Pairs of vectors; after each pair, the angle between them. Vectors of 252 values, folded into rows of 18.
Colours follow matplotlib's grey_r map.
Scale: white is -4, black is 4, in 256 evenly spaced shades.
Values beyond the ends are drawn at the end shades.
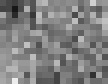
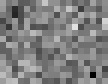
partly aligned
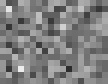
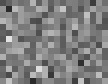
partly opposed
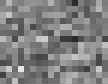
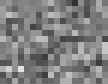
nearly parallel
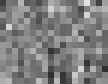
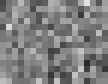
nearly parallel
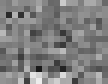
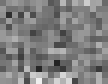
nearly parallel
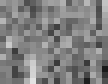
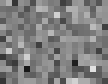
orthogonal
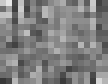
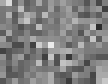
partly aligned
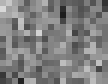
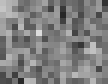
nearly parallel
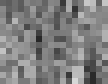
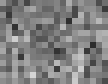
partly aligned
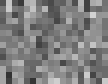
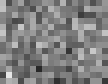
partly opposed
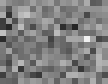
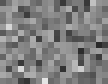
partly opposed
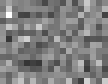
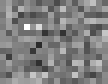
partly aligned
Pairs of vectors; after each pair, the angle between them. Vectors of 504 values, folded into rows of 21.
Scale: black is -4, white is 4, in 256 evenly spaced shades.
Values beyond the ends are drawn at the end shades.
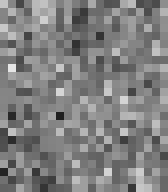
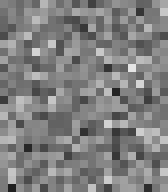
orthogonal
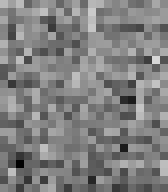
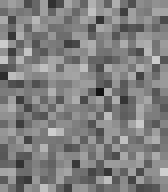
partly aligned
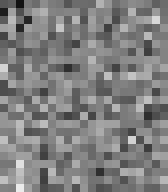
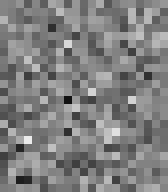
orthogonal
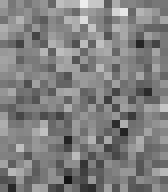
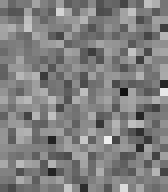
orthogonal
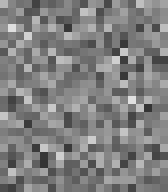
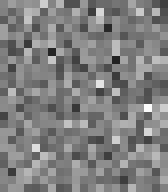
partly opposed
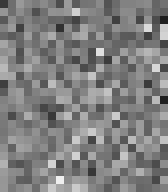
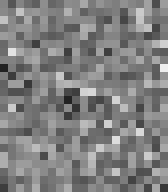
orthogonal
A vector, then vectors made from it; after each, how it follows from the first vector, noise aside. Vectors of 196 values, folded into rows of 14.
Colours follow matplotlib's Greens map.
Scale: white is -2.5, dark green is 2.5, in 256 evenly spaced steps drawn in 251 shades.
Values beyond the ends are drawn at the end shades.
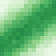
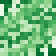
sign-scrambled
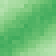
shrunk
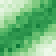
copied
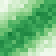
copied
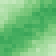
shrunk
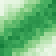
copied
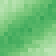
shrunk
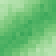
shrunk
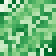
sign-scrambled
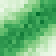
copied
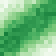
copied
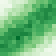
copied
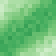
shrunk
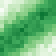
copied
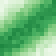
copied
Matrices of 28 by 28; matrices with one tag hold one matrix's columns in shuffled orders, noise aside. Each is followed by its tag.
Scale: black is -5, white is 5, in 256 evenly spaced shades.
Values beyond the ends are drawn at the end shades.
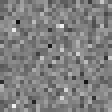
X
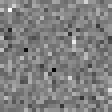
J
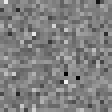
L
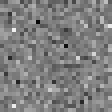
X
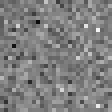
X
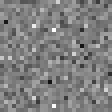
X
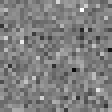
J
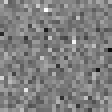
J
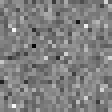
X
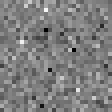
J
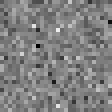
X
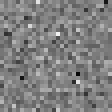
L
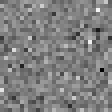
J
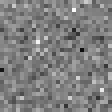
J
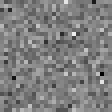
L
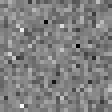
X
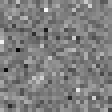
J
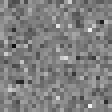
X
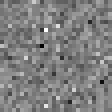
X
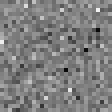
J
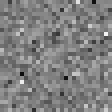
L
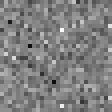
X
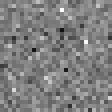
J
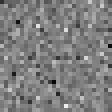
X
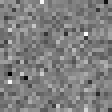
L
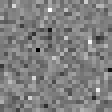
J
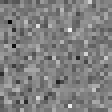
X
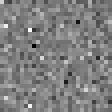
X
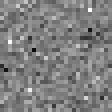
J
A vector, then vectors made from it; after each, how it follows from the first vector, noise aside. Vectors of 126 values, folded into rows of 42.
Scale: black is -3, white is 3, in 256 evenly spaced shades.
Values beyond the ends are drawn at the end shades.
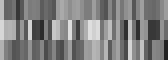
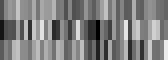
negated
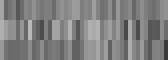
shrunk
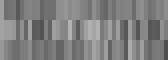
shrunk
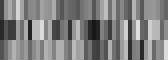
negated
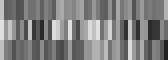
copied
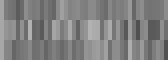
shrunk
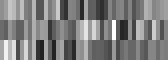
wrapped around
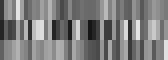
negated
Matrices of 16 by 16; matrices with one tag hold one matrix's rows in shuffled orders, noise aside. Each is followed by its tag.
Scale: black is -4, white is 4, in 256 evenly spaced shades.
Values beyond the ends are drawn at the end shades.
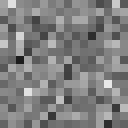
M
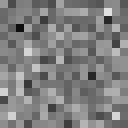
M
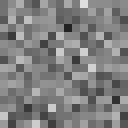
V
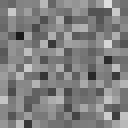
M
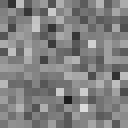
V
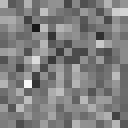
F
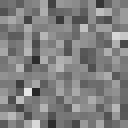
F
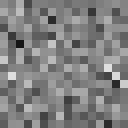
M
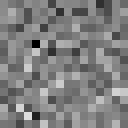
F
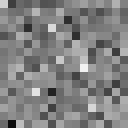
V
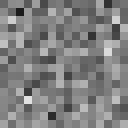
M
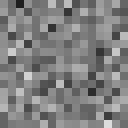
M
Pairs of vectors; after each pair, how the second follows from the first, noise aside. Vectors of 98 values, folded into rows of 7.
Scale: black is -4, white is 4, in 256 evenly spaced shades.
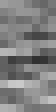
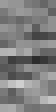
copied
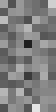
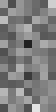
copied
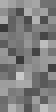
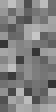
reversed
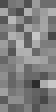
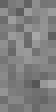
shrunk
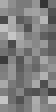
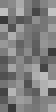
reversed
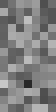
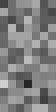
copied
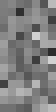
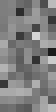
copied
